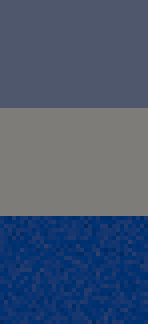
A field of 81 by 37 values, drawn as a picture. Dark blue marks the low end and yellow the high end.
It is made of 3 by 1 panels. Panel 1,1: low, flat. Panel 2,1: middling, flat. Panel 3,1: very low, fine-grained, faint in contrast.
